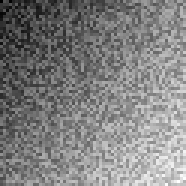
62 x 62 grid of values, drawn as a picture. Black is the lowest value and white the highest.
There are no regular stripes. The histogram is bell-shaped. The field climbs toward the bottom right. The bottom right is the ninth with the highest average.
